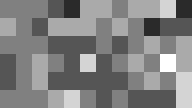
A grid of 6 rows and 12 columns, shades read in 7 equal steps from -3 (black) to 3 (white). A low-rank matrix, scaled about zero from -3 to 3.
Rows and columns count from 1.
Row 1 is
0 0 0 -1 -2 1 1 0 1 1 2 -2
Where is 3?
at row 4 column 11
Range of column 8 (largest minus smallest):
2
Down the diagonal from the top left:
0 0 0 0 -1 0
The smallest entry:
-2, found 3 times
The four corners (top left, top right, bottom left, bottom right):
0 -2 0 2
